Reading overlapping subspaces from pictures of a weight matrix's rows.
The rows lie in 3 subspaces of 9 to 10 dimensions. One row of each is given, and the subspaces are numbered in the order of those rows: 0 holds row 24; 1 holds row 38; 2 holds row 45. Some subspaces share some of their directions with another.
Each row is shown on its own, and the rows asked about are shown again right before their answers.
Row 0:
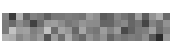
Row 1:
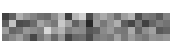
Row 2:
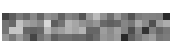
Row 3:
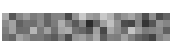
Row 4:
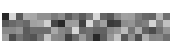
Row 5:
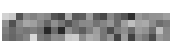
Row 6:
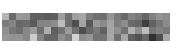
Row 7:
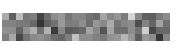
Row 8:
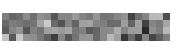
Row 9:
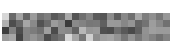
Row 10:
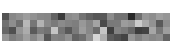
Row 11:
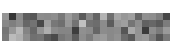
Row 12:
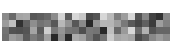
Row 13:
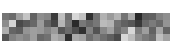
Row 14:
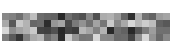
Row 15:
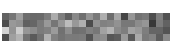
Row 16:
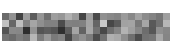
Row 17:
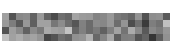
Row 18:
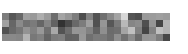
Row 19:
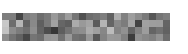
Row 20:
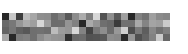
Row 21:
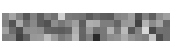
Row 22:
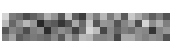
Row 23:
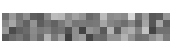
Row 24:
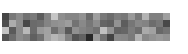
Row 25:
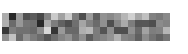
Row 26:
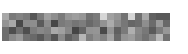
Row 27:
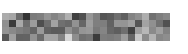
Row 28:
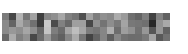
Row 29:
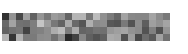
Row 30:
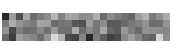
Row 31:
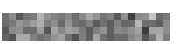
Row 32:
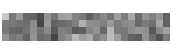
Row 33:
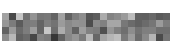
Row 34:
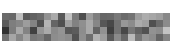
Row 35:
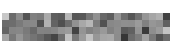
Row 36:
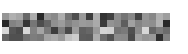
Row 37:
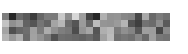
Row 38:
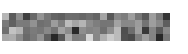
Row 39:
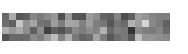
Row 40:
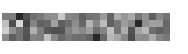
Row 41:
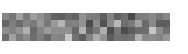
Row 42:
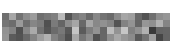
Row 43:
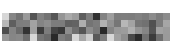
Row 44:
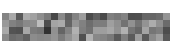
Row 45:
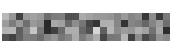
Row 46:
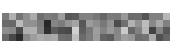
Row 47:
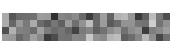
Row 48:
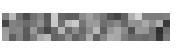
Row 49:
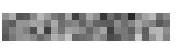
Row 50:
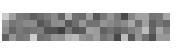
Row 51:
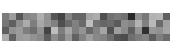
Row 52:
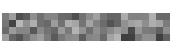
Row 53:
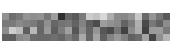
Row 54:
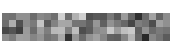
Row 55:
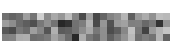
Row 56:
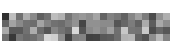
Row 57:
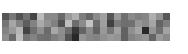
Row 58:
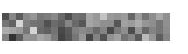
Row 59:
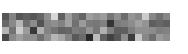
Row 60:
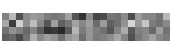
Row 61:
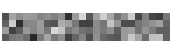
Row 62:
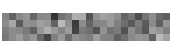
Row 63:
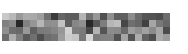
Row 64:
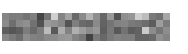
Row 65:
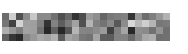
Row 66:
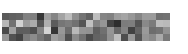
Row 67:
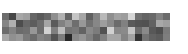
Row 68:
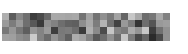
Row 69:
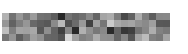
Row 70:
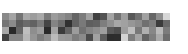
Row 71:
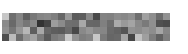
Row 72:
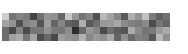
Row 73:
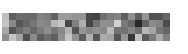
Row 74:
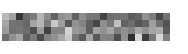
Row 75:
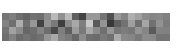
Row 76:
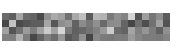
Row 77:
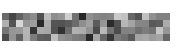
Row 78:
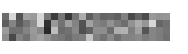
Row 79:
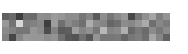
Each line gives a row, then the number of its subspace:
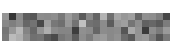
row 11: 1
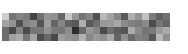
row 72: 0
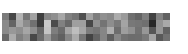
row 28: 1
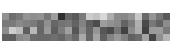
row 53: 2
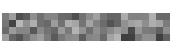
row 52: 1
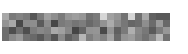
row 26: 0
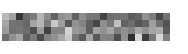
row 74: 2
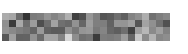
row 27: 2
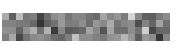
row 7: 2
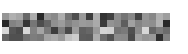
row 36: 0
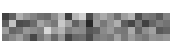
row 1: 0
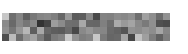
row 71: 1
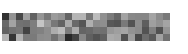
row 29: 1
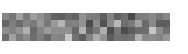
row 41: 0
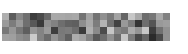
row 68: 0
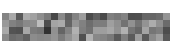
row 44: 2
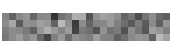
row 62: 1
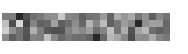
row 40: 2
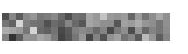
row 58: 2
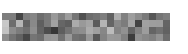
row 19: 2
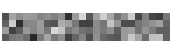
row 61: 0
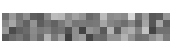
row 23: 0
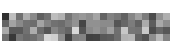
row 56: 1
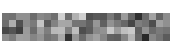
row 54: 2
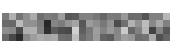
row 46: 2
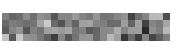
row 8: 0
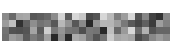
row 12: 0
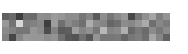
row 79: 2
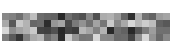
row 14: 2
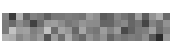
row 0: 0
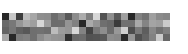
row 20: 1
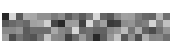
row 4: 2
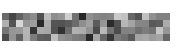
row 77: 1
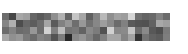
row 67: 2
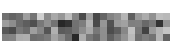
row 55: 1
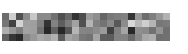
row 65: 2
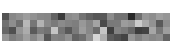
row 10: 2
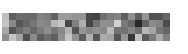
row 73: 2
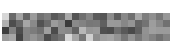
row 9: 1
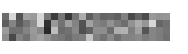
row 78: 1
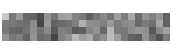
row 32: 0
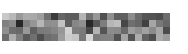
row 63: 2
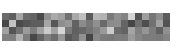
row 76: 0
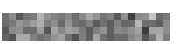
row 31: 2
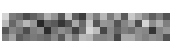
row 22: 0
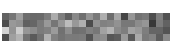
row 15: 1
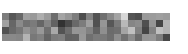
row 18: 1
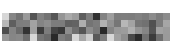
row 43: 0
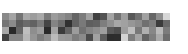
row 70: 1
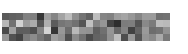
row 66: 1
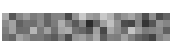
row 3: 2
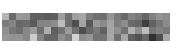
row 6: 0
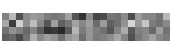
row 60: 0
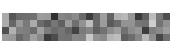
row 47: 1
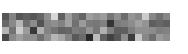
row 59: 1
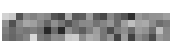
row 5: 0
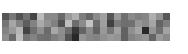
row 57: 1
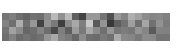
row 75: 2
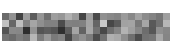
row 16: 0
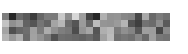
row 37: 2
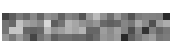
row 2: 1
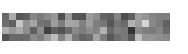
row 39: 1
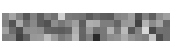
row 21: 2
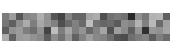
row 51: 0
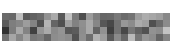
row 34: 2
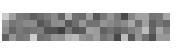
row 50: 0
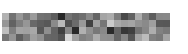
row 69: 2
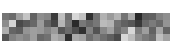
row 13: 1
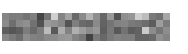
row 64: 1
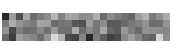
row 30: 1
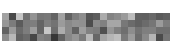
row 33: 0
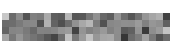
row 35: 0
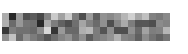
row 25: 1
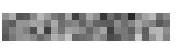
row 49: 2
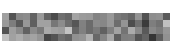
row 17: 0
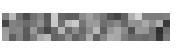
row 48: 1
